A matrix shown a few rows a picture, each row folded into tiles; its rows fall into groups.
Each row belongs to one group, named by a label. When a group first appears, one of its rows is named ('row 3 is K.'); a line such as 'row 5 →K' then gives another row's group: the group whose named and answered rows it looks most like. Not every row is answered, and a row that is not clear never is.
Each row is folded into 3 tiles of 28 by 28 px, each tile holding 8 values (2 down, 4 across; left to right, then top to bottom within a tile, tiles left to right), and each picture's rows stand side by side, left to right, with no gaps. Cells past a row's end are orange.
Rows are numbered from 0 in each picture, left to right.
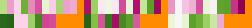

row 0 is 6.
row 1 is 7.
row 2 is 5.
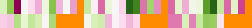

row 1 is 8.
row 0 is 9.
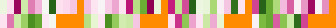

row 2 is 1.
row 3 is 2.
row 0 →9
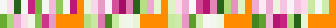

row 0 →6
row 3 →7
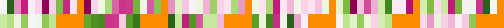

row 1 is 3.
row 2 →7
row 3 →6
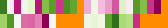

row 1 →5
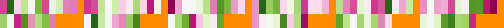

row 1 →3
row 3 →2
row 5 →5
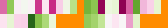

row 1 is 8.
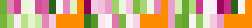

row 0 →8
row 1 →7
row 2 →2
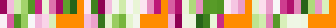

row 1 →9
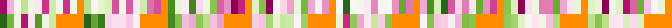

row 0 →3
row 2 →6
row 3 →9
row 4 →1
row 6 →8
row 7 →8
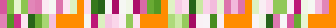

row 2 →3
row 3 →3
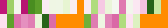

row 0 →7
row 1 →1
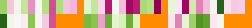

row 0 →6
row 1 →7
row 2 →9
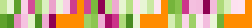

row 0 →6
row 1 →7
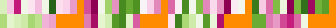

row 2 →2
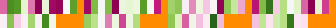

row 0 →2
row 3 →2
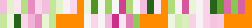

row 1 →1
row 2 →8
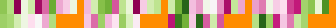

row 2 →2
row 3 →3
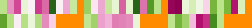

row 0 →8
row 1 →8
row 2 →3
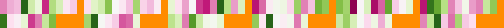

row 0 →3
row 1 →3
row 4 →8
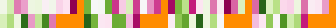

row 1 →6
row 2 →2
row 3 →2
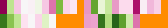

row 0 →7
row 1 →2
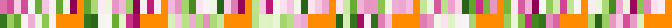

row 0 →7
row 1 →6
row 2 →3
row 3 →8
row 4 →6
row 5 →9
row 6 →6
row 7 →3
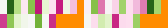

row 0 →2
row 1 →1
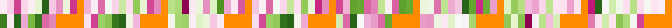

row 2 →8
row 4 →1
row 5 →9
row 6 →6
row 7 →2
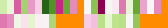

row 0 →9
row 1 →9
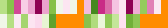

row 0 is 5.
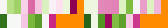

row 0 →6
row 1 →6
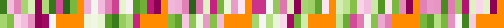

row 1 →5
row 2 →3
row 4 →6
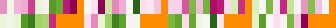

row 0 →5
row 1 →9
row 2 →7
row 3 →6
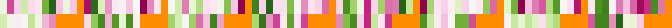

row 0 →8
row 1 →2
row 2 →7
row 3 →6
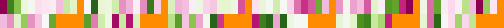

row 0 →1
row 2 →7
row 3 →2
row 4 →5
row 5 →1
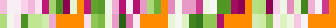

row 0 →5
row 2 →5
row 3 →8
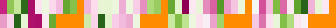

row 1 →1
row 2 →8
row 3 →9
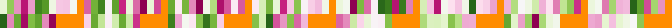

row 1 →2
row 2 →6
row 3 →6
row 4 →9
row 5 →8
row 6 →7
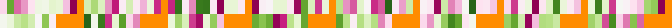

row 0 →5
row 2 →7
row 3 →3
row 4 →8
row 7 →7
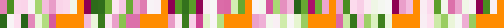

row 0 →7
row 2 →1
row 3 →9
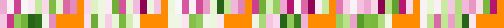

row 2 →5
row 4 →5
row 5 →7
